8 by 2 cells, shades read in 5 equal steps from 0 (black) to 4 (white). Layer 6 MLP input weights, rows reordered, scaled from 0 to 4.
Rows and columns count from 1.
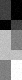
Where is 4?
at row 7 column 2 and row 8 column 2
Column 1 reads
1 1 0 3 3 3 2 2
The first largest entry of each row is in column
1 1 2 1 1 1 2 2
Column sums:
15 16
